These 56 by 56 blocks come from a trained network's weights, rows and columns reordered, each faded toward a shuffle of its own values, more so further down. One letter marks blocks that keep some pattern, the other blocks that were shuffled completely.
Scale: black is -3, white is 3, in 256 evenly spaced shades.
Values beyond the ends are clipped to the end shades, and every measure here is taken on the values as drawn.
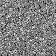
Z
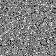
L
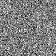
Z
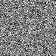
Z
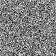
L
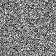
L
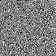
L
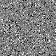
Z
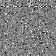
Z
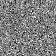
Z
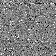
Z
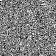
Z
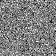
L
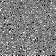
Z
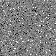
L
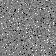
L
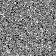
L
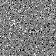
Z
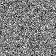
L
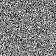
L
